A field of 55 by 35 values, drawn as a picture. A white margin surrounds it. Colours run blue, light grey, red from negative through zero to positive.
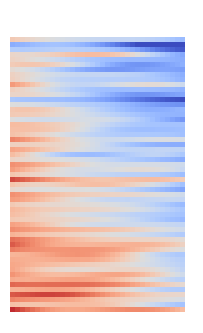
Streaks run across, left to right. Values rise toward the bottom left. The ninth with the highest average is the bottom left. The top right is the ninth with the lowest average. The values follow a bell shape.
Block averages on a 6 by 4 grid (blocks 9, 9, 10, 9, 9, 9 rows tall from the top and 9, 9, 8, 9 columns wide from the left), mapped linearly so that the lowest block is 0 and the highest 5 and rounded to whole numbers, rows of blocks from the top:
2 2 1 0 / 3 2 1 0 / 4 2 2 1 / 4 3 3 2 / 5 4 3 2 / 5 5 4 3
